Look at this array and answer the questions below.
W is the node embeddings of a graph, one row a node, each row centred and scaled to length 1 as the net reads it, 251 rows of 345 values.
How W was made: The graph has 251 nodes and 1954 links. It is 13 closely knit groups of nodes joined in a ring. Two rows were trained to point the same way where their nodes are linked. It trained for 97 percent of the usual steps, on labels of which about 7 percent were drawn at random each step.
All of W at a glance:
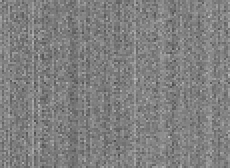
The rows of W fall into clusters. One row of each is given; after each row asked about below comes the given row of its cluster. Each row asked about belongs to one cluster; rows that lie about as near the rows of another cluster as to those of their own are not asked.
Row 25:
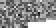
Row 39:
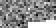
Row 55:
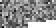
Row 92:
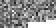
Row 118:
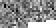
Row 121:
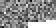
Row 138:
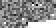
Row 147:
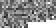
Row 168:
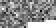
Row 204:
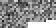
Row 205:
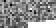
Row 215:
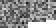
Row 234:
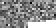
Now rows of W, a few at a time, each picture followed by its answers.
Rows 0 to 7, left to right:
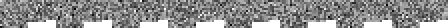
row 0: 121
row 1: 205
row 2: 204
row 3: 138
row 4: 39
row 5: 205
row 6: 204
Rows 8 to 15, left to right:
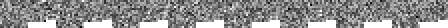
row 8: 92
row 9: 25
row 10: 168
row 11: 92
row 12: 168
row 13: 138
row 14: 92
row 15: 121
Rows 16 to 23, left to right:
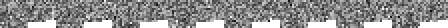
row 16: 168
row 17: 215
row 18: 205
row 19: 138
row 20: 92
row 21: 204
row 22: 25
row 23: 205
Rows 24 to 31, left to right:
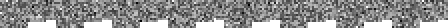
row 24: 204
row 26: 25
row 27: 92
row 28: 138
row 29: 168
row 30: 138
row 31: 138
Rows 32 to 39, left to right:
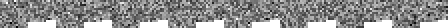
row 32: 204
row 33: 39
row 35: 147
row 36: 25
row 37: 121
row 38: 39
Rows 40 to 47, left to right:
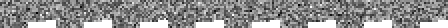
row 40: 205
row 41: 25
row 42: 55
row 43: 168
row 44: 234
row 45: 39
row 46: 118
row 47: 39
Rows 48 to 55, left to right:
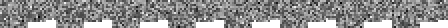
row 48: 168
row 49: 215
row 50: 215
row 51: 168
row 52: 92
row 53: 92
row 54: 168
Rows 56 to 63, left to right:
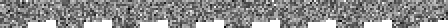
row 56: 118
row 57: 25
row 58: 205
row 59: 25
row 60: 204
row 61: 92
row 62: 138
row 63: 55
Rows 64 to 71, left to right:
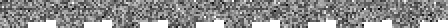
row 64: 147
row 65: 147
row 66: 205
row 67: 92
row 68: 147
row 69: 39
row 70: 92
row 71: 118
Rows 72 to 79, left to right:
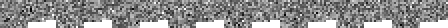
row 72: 39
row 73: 39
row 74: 55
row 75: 25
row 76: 147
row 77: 138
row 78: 147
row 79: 121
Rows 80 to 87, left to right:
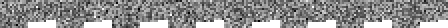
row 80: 121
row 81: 138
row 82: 205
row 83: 215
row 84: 138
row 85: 215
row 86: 215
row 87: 138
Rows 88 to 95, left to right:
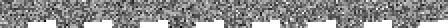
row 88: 147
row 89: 25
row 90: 204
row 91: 55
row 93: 121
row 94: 168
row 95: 234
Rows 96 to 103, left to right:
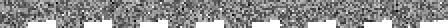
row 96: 118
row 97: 147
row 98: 55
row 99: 204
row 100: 39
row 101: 121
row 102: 39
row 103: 234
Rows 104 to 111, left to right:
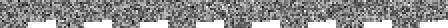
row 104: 204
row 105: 25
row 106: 168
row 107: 215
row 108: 205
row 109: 147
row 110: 204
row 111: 234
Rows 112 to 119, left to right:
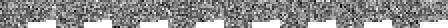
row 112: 168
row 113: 39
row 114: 121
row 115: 138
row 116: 234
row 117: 204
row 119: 118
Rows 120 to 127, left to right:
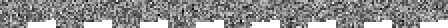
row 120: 168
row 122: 215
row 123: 55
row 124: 55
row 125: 55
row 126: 39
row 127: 92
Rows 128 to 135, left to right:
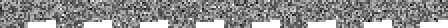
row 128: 234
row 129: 118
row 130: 147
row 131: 215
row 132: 92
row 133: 205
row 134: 25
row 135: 25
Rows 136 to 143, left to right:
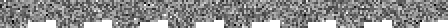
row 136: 215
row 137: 25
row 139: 121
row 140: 168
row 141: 39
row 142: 147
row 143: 25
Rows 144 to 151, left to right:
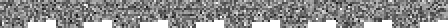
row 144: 25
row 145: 25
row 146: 147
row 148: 147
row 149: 215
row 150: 55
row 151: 168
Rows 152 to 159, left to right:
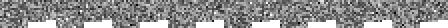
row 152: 138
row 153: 147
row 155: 92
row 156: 205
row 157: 55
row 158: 118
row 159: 25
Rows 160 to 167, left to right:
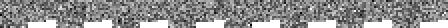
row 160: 92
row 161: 215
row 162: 205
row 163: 39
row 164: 92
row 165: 205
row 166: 215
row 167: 138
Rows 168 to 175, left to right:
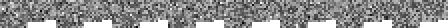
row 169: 55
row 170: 118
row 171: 55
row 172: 138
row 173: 234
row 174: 121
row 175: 204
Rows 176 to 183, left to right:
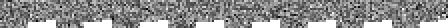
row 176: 215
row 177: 25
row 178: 118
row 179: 204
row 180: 147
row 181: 138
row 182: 215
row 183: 25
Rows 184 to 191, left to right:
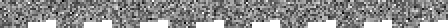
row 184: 92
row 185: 204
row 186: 25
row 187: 39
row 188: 92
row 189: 121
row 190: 204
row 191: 118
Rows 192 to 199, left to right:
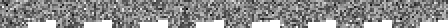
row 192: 55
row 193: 205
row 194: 92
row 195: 205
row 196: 234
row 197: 39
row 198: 215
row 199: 204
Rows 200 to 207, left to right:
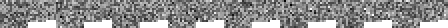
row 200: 118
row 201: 147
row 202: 168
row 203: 168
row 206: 205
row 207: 138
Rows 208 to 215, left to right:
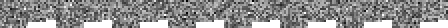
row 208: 215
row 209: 168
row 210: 92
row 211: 147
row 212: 55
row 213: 55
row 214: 205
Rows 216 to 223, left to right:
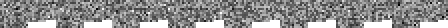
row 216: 205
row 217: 55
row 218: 147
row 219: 168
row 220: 138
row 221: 25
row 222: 205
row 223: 55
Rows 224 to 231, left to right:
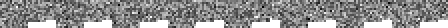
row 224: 39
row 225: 118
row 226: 168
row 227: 215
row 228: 215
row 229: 92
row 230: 138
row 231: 25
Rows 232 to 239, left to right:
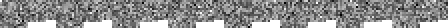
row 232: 168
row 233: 168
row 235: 147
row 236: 118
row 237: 204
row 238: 234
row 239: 147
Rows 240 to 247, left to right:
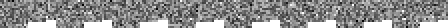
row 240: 215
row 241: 147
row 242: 25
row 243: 215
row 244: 39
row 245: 168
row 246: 168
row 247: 204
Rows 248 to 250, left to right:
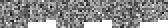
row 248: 215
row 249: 147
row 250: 138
